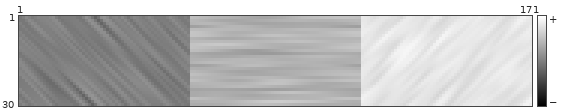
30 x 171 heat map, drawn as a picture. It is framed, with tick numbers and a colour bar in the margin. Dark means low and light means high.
It is made of 1 by 3 panels. Panel 1,1: middling, slanting down to the right, faint in contrast. Panel 1,2: high, streaked across, faint in contrast. Panel 1,3: very high, slanting up to the right, faint in contrast.
